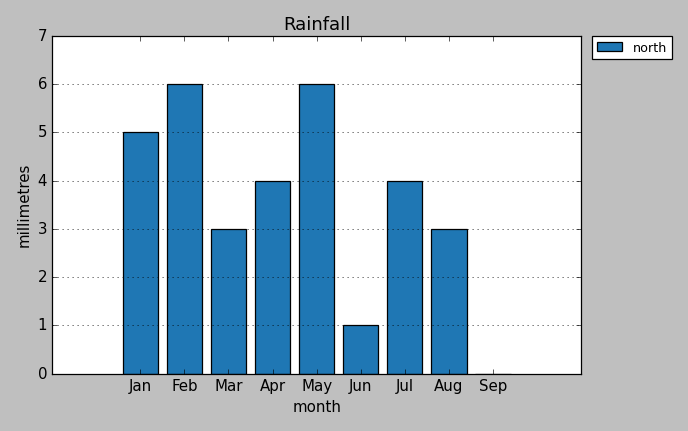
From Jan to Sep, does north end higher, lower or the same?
lower
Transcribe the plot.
Title: Rainfall
x-axis: month, ticks Jan Feb Mar Apr May Jun Jul Aug Sep
y-axis: millimetres, ticks 0 1 2 3 4 5 6 7
Legend: north
Values:
north: 5 6 3 4 6 1 4 3 0
